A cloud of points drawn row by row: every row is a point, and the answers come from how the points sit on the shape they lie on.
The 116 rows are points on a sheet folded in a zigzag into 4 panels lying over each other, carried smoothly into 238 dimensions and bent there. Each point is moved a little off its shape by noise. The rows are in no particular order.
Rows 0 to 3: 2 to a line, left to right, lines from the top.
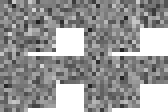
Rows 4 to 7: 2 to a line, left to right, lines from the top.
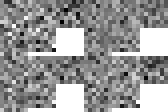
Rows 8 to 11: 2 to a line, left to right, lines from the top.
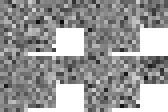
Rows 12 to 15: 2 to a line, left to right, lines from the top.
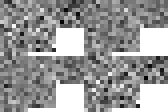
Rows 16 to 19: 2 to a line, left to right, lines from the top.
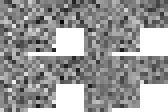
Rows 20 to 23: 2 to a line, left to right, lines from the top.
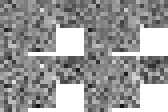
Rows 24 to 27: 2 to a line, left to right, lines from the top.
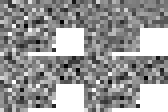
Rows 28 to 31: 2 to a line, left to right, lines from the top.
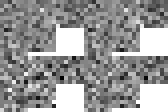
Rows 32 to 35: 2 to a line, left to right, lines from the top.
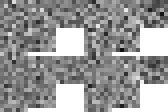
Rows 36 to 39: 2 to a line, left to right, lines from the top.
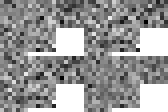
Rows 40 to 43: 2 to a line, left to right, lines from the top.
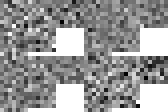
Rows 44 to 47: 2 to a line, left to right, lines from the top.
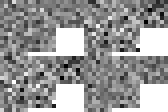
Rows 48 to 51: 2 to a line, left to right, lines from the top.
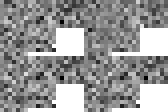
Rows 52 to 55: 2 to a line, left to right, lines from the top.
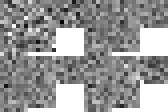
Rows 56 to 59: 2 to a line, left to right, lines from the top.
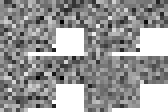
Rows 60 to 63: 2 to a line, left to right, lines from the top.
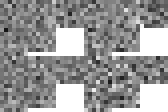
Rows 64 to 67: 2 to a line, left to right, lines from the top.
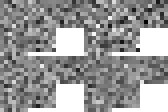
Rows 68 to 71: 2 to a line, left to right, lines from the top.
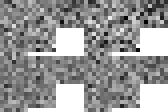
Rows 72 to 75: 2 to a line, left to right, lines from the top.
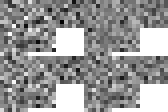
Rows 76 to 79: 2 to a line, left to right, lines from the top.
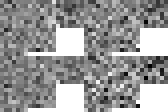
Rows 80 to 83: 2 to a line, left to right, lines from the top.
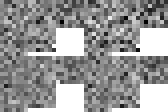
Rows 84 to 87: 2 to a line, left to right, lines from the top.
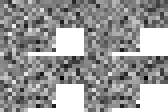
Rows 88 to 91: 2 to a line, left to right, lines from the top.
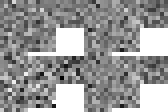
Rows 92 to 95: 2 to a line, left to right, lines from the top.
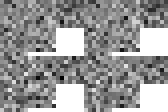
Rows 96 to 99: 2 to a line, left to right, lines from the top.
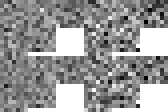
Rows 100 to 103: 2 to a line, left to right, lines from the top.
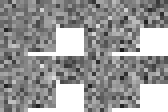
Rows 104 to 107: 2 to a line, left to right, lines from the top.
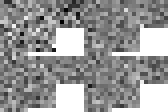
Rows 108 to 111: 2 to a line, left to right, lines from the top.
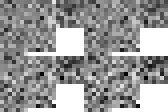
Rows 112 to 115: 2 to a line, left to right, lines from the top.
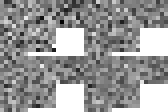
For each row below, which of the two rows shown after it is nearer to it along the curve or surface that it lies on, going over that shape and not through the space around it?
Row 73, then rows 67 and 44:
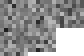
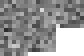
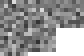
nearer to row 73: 67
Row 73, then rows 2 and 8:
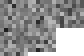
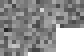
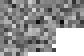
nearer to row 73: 2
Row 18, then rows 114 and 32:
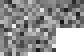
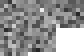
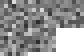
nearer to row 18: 114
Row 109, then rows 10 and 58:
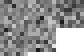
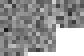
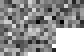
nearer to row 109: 10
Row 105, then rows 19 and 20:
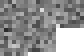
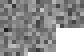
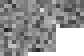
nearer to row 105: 19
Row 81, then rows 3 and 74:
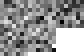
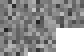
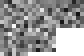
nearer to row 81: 74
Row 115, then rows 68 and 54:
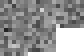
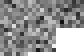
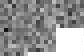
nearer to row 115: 54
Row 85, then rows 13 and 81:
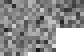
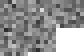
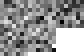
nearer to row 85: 81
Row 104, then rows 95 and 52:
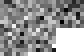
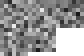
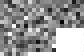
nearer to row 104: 95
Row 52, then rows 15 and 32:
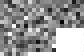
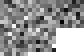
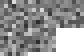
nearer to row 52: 32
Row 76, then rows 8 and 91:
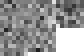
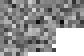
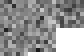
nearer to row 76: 91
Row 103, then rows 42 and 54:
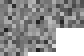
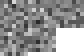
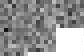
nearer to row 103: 54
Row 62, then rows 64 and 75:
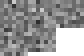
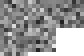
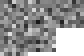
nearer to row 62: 75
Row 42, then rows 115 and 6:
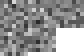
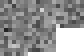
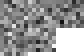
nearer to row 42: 6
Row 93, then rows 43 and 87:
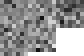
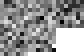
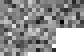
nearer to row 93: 43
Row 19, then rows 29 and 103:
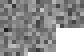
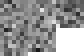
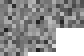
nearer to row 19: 103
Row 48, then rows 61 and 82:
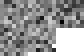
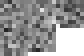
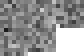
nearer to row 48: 82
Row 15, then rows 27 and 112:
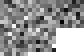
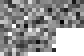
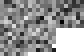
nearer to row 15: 112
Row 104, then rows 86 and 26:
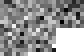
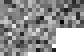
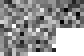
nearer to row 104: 26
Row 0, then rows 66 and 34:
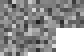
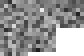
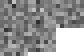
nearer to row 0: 34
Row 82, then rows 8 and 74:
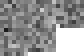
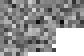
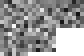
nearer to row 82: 74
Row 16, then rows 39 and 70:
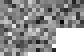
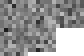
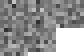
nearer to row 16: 39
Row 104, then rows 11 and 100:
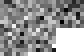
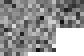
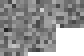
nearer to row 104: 11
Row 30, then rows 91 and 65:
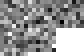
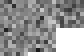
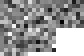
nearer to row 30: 65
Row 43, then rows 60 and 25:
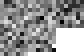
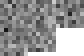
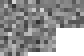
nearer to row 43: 60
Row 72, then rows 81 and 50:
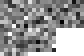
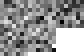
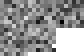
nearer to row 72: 50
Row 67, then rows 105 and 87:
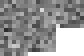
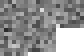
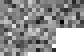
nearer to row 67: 105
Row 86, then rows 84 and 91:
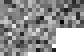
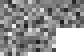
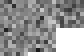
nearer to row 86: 91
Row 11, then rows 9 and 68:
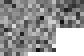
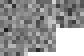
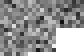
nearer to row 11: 68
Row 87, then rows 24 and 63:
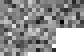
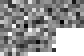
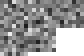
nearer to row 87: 24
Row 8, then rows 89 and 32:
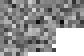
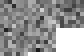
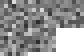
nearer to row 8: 32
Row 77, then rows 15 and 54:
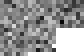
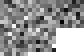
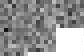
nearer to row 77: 15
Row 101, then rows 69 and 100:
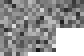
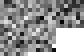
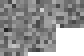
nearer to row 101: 69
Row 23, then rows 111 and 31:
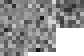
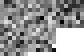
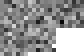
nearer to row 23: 111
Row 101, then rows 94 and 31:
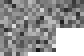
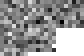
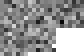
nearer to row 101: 31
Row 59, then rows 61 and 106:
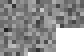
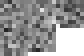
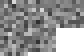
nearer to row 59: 106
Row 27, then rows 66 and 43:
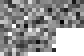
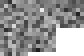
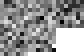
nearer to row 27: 66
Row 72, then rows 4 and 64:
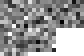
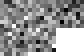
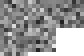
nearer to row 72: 64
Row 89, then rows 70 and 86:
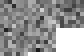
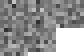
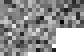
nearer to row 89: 86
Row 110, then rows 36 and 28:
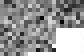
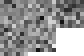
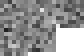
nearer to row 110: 36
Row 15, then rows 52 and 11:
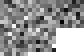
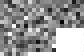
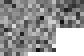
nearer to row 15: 11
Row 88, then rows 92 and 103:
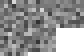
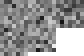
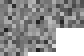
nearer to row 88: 103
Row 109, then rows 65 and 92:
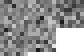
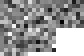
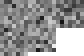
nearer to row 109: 92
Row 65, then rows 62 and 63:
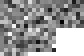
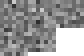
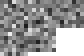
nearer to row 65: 63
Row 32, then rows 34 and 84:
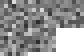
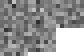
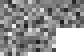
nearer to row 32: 34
